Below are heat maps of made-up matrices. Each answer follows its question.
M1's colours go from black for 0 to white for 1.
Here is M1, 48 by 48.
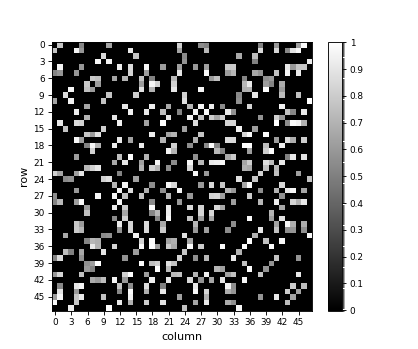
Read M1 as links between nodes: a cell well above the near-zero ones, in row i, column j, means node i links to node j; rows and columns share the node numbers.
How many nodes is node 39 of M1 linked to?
10
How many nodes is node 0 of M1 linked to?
10
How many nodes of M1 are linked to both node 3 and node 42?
1
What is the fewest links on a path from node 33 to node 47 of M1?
4
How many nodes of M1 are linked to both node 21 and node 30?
5
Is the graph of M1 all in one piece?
yes
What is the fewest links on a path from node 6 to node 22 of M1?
1
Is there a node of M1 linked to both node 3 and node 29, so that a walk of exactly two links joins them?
no
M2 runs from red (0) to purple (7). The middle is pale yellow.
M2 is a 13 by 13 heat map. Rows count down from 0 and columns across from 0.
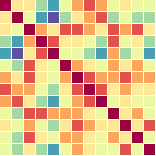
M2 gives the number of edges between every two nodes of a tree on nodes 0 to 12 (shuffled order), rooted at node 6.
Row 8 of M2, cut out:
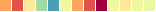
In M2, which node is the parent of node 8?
7
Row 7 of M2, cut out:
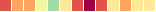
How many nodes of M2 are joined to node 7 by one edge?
3
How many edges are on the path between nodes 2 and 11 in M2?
1
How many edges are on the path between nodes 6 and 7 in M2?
1
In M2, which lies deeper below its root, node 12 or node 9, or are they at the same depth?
the same depth
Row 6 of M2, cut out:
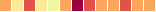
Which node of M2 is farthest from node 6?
4
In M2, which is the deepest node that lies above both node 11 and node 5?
2
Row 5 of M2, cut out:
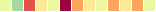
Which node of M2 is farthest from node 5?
1
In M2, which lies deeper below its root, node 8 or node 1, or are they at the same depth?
node 1
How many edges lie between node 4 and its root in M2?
4
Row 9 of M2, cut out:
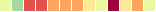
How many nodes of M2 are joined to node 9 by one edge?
2
